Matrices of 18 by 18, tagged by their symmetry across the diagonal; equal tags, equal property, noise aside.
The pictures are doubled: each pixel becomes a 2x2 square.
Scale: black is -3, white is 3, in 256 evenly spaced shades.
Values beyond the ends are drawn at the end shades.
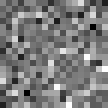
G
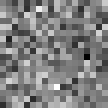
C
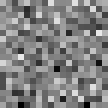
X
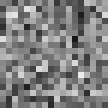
X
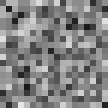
G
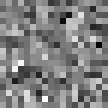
C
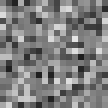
C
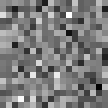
X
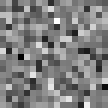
C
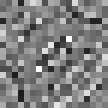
G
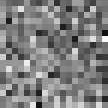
C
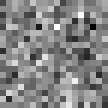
X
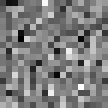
X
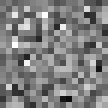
G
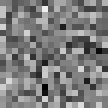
X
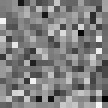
C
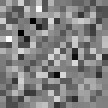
G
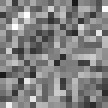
G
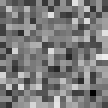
G
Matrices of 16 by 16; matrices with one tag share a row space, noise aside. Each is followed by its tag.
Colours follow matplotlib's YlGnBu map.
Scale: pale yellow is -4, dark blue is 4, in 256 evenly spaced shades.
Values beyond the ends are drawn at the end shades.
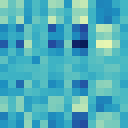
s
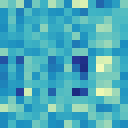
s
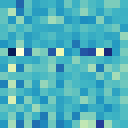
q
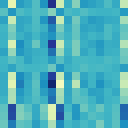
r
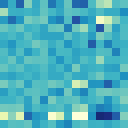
s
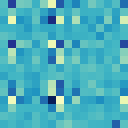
r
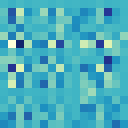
q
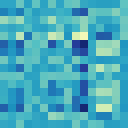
s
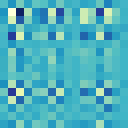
q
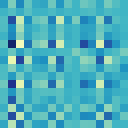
q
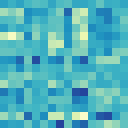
s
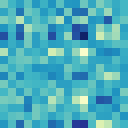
s
